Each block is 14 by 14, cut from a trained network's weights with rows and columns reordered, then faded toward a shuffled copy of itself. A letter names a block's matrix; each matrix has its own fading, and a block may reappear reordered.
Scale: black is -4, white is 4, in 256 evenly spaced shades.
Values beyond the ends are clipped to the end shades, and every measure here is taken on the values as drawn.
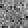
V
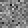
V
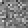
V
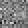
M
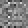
M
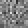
M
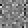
M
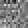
M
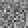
V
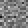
M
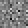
M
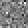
M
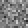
V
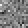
M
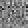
M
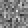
V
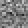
M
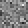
V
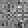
M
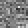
M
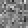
M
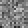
V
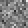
V
